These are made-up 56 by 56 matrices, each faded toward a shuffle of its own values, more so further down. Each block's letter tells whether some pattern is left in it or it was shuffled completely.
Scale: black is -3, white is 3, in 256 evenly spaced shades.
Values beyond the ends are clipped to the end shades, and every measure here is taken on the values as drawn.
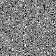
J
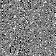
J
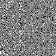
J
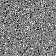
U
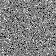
U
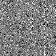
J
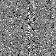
J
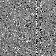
J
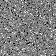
U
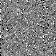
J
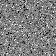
U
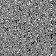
J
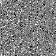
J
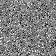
U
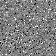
U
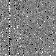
J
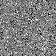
U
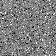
U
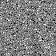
U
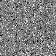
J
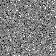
U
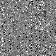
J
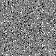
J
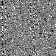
J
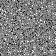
U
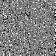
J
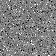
U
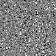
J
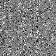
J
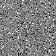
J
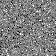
U
